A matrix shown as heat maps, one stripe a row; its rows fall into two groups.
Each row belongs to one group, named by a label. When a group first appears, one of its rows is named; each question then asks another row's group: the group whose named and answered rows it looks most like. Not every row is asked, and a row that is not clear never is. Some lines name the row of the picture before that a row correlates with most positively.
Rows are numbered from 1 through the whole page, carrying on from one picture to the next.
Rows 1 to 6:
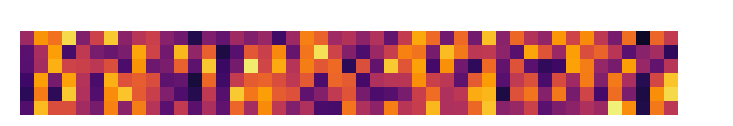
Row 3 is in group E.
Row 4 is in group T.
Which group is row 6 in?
T
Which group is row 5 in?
T
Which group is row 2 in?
E
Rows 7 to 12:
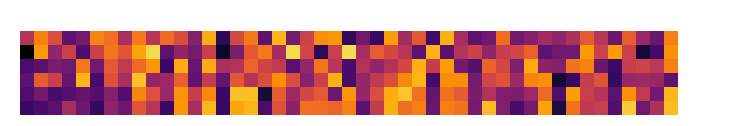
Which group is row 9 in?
E
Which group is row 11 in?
E
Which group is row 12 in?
E
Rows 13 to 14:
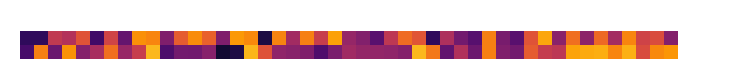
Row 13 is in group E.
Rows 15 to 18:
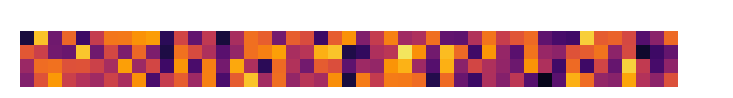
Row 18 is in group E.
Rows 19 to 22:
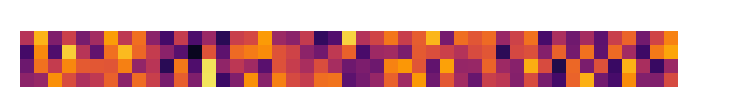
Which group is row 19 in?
T
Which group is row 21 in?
E
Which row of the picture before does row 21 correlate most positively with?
17
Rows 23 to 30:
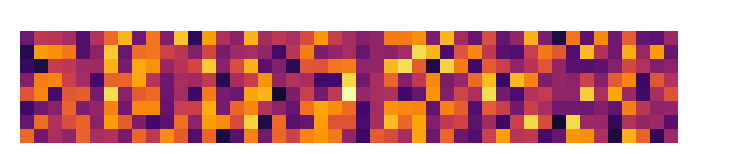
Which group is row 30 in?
E
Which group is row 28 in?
E
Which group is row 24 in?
T
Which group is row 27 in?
T
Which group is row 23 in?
E
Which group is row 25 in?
E
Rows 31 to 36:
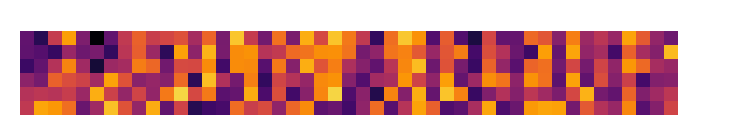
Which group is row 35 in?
E
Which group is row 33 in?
E
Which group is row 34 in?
E
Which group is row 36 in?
T
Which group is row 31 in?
E
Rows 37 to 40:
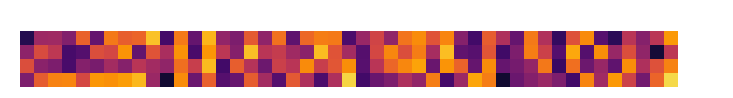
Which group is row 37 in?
E
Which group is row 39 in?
E
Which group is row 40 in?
T
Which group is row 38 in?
E
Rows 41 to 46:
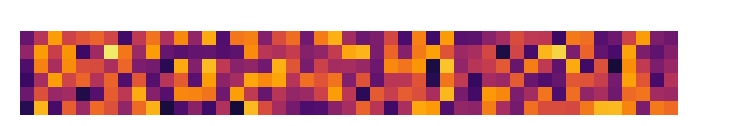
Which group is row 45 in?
E
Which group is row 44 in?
E
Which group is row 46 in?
T
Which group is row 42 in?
T
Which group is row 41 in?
E
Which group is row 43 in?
E
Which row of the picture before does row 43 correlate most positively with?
38
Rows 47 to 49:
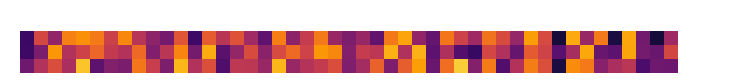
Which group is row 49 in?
E
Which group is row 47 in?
E
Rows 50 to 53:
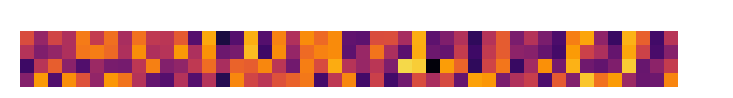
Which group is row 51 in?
E
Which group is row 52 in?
E
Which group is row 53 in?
T
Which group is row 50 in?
E
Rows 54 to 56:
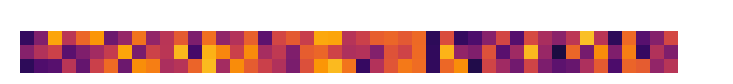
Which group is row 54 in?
E
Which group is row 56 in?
E
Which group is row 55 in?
E
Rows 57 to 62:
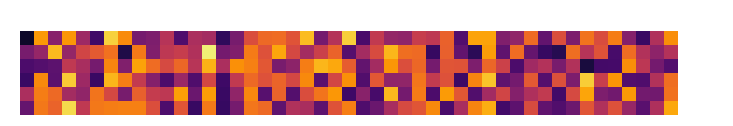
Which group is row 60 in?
T
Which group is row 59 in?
E
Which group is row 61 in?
E
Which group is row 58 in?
E
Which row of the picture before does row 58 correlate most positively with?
54
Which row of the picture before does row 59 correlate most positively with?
56
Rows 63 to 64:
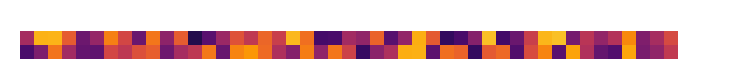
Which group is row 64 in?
E
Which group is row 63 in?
T
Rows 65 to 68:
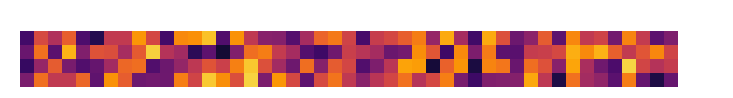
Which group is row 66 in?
T
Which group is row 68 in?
E
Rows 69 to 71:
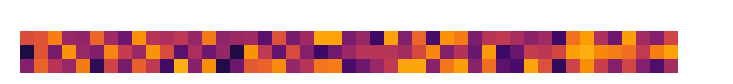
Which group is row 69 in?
E
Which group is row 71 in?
E
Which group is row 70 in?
T
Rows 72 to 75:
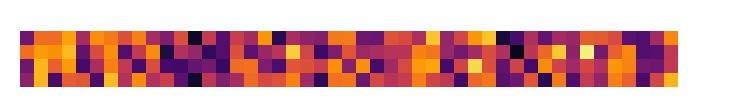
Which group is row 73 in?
T
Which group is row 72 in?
T
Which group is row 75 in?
T
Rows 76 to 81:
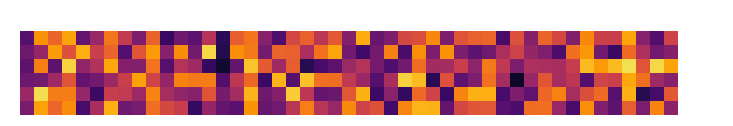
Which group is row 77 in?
E
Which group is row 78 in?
T
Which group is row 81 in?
T
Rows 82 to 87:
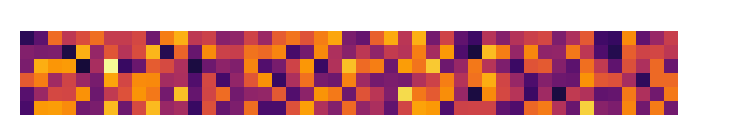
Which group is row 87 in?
T
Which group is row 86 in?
E
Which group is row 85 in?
T
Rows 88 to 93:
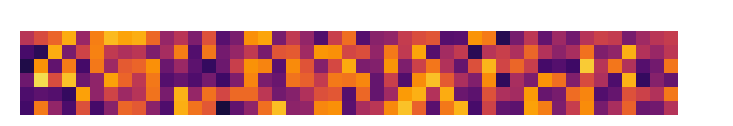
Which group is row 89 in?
E
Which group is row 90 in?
T
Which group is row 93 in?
E
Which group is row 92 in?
E
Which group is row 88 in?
T
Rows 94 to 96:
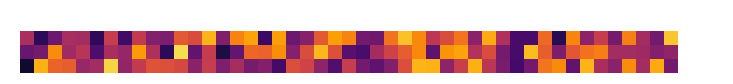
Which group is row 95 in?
E
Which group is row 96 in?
T
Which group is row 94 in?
E
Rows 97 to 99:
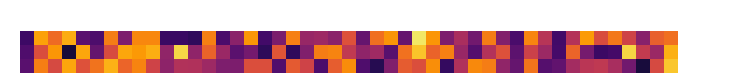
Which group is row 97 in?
T
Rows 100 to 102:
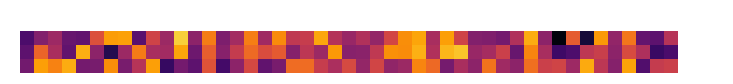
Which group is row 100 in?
E
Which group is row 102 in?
T
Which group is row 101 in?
E
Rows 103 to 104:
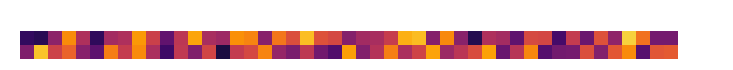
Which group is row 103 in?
E
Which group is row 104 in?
T
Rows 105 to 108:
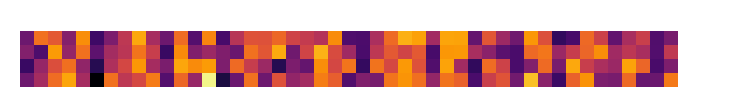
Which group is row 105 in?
E
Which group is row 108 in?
E
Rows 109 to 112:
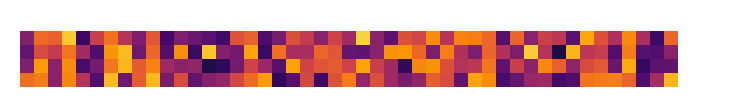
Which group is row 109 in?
T
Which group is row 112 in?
T
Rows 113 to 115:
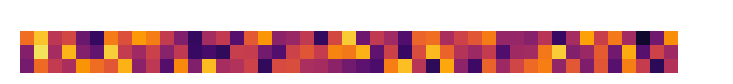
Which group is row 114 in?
T
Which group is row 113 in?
T
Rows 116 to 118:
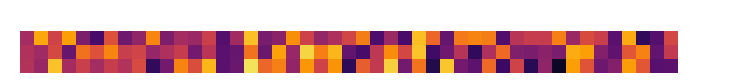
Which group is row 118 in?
E
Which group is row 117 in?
E
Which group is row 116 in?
T
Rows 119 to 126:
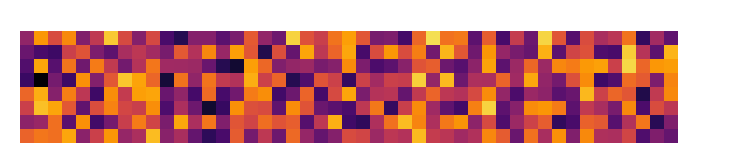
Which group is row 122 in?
E
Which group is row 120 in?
E
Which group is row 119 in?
T
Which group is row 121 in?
T
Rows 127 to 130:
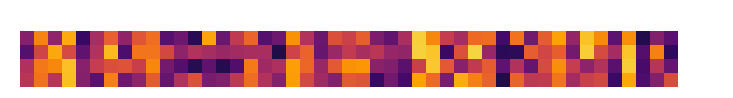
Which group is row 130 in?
T
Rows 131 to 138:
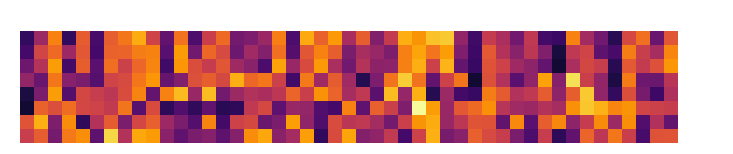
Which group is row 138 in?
T
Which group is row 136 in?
T
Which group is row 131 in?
E
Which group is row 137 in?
T
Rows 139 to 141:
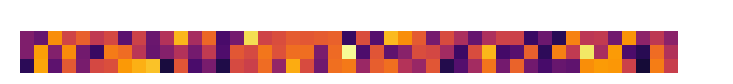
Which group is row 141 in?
T
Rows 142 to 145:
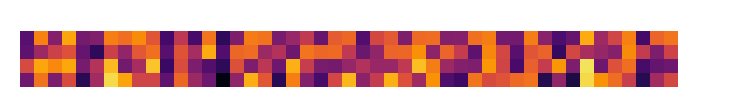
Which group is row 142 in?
T
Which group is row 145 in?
T
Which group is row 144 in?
T
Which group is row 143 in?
E
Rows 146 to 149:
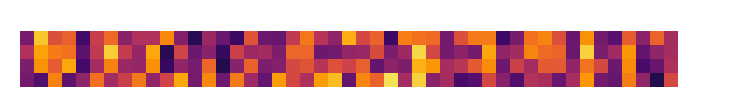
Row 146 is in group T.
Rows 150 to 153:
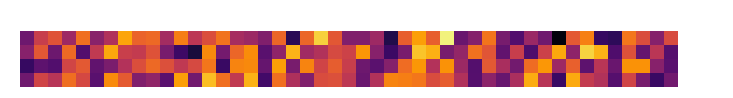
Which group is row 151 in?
T
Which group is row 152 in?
E
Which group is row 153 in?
E
